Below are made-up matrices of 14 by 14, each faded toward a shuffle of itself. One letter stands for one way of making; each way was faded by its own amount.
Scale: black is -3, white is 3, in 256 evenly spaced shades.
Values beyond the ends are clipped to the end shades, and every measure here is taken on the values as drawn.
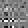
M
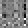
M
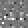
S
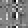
M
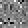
S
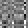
M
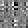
M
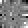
M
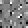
S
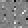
S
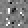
S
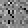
S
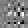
M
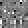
S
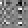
M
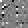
S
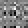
M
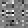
M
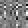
M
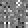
S
